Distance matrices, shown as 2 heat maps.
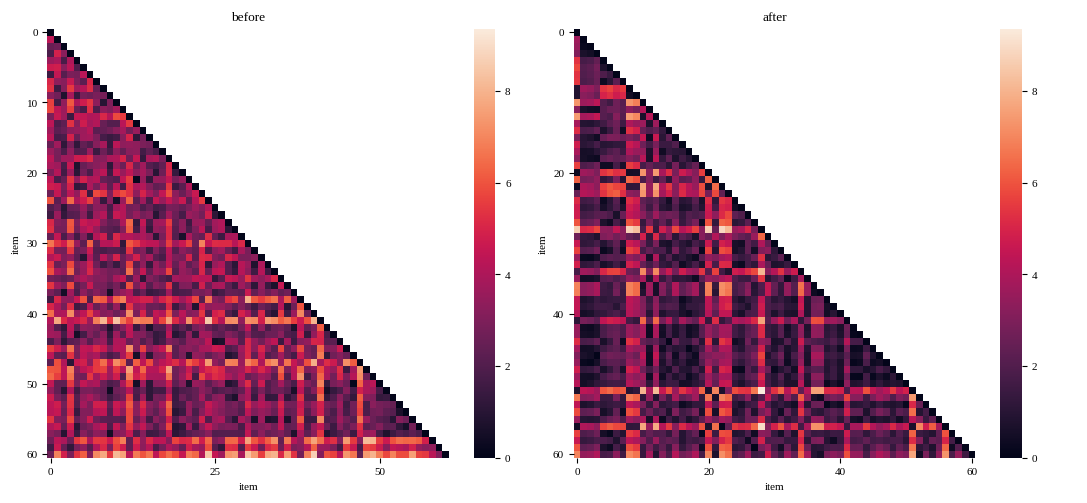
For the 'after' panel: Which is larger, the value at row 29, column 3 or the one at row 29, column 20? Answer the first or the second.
the second
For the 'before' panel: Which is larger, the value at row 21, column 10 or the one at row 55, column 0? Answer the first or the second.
the second
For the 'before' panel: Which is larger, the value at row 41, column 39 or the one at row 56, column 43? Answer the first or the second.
the first
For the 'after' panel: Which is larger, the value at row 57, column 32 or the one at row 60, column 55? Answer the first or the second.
the second
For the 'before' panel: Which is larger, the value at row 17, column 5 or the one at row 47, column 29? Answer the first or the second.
the second
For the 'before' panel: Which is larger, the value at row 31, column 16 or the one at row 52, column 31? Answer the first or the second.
the first
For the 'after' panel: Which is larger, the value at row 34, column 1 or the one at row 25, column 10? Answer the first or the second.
the first
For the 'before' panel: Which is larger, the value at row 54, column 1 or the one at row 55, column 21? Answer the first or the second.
the first
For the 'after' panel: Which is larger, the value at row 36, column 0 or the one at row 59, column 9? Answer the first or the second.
the first
